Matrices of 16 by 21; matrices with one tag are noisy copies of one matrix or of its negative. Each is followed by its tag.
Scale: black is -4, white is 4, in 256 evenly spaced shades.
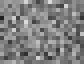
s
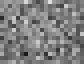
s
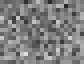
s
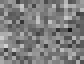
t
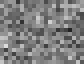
t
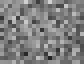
s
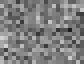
t
